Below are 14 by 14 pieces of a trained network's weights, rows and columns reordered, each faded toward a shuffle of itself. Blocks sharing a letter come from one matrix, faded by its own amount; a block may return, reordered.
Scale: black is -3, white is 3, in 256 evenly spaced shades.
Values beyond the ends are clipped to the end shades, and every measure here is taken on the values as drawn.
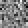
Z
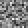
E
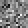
E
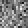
E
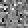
Z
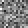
E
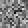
E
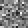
E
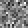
E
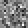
Z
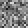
E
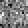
Z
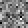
E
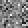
Z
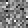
Z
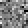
Z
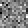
Z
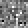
Z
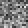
E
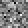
E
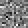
E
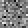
Z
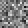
Z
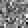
E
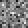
E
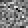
E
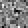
Z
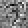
Z
